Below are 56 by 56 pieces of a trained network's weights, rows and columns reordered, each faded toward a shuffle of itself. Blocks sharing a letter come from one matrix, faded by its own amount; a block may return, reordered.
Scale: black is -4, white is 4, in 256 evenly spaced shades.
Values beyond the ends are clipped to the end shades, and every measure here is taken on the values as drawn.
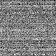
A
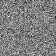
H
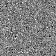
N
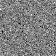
N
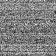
A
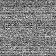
A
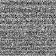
A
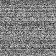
A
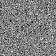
N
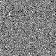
N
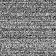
A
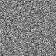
H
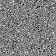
N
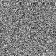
H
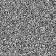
H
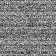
A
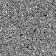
N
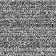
A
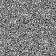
H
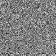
H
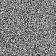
H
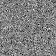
N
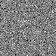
N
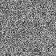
H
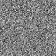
H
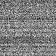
A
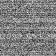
A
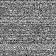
A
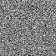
H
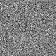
H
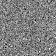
N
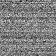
A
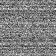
A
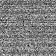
A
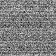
A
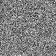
H
